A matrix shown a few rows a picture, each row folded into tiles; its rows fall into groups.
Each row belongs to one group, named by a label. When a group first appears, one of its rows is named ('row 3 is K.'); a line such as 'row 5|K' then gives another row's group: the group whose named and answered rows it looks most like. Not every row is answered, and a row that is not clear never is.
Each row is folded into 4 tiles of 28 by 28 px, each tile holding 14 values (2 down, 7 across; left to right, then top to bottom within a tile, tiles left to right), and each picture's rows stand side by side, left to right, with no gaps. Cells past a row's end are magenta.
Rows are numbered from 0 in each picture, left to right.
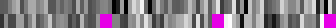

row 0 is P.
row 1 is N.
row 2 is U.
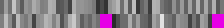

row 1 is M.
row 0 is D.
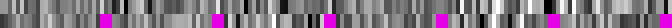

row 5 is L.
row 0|M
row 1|N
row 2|P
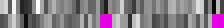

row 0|L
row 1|U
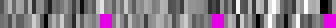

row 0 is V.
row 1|D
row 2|D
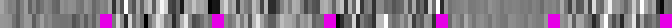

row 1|D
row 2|V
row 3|M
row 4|P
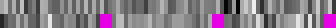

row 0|M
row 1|P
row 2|N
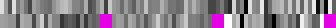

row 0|L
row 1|D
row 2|U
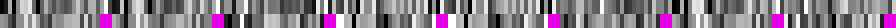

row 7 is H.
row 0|N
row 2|M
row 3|U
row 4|U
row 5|M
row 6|N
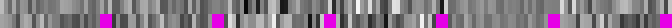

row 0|L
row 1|P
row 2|P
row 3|H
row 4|P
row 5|L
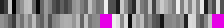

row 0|N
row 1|U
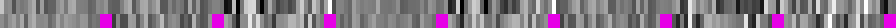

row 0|V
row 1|P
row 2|N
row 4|N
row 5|P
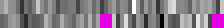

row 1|H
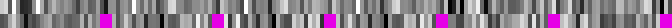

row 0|L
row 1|H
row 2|H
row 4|N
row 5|U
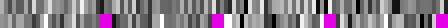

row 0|D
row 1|M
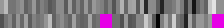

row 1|V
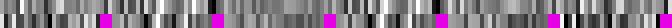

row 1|D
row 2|L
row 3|D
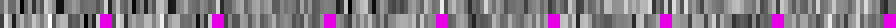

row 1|P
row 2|P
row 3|N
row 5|U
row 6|L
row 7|D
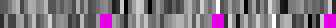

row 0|P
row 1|N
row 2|P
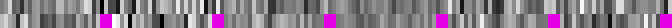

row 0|U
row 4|V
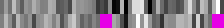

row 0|D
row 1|N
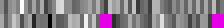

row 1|M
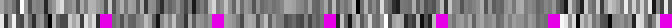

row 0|H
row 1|V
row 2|L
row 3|P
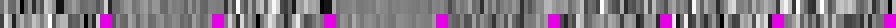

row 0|P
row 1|P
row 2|D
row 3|P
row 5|M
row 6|H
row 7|L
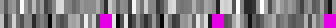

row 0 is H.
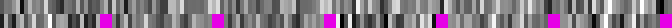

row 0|P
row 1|V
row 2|V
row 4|D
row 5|D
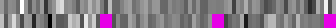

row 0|H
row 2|M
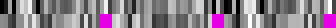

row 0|N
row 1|U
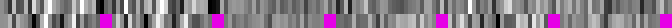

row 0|D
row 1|D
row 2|V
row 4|H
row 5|V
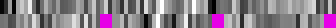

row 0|N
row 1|D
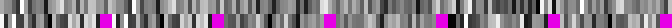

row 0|H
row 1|H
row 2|V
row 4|M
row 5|H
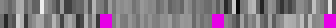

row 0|M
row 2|N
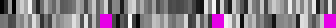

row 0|N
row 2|U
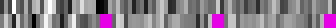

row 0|D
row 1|P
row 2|P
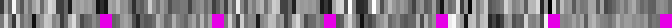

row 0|D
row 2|D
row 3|L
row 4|U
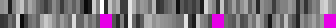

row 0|M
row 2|V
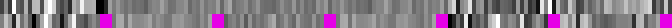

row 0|D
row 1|P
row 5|U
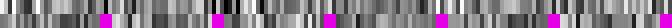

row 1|U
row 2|N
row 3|M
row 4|L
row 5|U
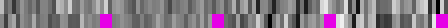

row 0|V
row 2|V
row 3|U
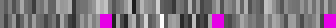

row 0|V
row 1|P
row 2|M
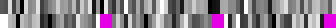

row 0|U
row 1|D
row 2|H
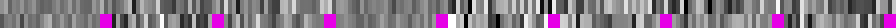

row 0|M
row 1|P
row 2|V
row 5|U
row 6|N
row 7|M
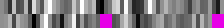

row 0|D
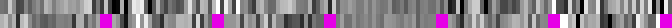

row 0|U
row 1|N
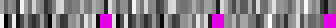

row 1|H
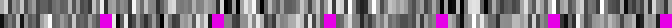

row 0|M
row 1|H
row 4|N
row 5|M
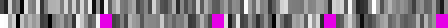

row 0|U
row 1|M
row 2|H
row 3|L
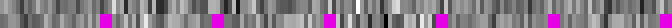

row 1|V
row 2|N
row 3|H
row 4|V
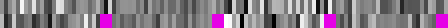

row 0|H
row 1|V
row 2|U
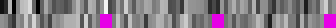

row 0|N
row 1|D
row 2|V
